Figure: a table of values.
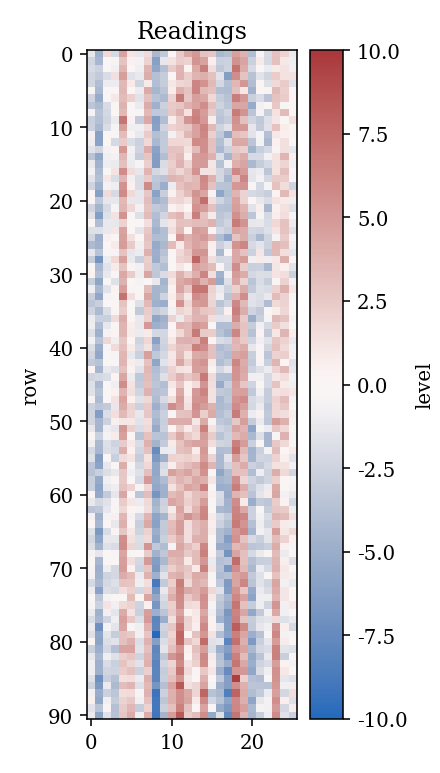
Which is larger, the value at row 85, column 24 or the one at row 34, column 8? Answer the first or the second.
the first
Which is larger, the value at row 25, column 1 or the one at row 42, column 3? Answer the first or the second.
the second
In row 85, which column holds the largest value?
18
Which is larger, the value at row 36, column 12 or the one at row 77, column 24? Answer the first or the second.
the first
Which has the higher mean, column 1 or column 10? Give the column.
10
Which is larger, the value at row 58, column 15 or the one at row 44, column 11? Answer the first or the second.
the second
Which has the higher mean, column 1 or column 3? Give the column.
3
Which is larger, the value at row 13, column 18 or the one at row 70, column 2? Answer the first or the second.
the first
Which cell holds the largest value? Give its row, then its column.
85, 18
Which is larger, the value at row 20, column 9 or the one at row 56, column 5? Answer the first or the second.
the second
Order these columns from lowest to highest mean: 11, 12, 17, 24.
17, 24, 12, 11
